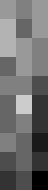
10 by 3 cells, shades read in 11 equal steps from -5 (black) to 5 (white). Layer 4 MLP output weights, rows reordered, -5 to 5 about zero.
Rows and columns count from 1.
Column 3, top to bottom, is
1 1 0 0 -2 -3 -3 -4 -3 -5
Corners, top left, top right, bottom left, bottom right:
1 1 -3 -5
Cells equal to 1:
5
